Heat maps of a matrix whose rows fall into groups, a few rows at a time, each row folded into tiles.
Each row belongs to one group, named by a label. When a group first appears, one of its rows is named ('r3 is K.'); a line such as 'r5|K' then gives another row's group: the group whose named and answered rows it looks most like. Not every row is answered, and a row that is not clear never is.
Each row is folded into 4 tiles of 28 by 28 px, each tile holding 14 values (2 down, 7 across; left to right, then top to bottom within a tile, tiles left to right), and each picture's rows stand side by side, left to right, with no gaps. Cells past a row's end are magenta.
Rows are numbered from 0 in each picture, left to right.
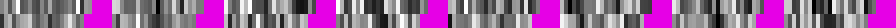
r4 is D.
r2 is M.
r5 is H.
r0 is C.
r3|M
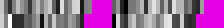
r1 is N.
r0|H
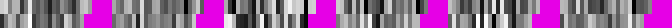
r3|D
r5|D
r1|C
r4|N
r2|H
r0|C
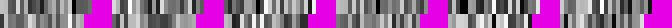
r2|N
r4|N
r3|D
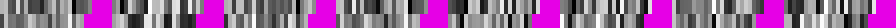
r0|D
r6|H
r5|N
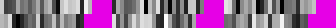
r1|N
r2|N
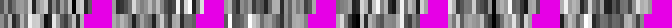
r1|H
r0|N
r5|C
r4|M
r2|D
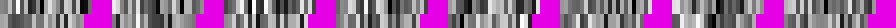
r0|D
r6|C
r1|M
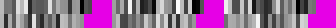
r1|D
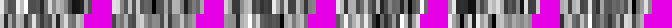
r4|N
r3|C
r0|M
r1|D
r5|C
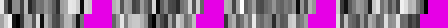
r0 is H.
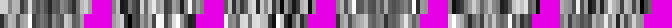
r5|D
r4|H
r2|N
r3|C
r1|H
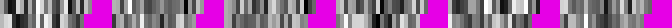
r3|C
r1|C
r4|H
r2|D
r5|M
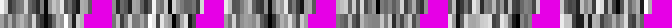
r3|D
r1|N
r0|M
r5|H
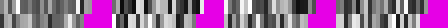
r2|M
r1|N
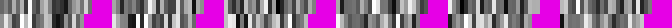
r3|H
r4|N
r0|C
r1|H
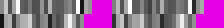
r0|C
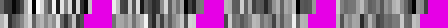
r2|D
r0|N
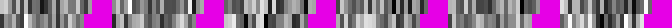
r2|H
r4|D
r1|C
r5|C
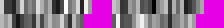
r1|D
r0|H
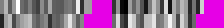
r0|C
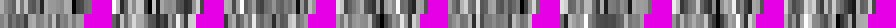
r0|D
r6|M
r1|M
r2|C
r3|M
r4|C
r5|M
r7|M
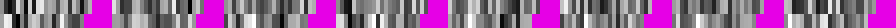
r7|N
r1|M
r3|H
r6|D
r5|D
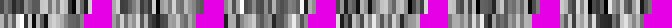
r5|M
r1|M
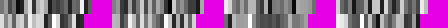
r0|N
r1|N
